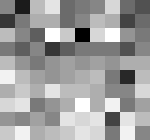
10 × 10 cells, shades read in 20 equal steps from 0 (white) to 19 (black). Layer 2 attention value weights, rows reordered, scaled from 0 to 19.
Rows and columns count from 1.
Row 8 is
3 2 10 8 6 0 6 1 10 7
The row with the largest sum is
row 4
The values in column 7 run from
2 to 10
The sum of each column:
66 77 78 63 69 72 56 71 90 78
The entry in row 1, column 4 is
2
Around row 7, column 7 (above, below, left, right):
5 6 5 9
